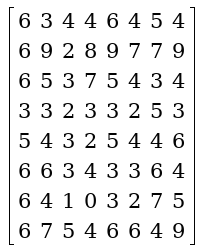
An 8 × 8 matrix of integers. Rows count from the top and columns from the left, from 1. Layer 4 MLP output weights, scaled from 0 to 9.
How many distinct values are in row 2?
5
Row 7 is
6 4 1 0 3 2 7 5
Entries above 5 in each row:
2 7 2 0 1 3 2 5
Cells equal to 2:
5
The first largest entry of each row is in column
1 2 4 7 8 1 7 8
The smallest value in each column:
3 3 1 0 3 2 3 3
